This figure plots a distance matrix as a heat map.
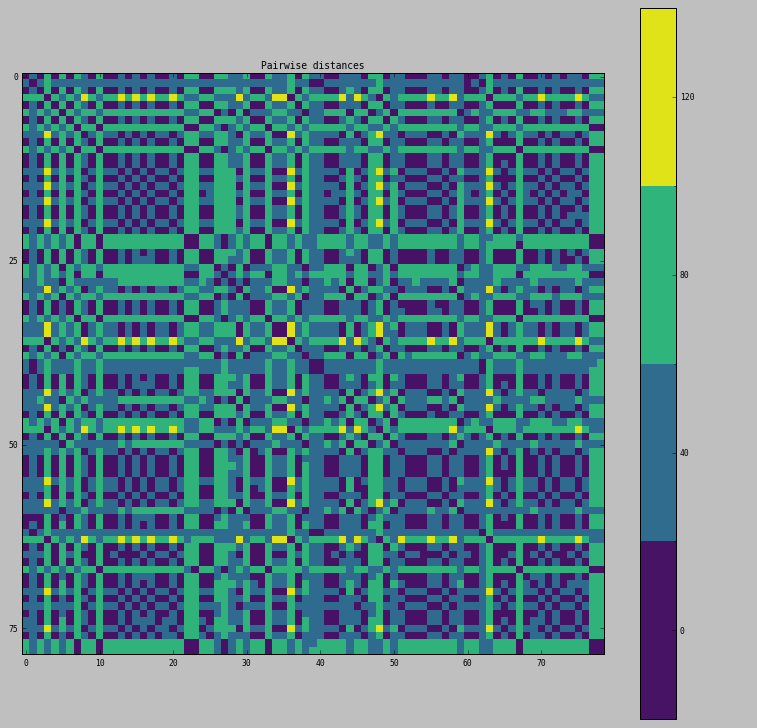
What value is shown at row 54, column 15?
40
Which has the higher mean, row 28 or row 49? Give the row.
28
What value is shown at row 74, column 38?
80
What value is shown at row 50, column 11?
40
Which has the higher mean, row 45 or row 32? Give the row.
45
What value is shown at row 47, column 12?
80
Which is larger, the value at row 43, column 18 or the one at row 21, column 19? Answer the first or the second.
the first
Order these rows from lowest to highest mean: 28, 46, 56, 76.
76, 46, 56, 28
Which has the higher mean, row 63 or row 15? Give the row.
63
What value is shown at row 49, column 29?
40
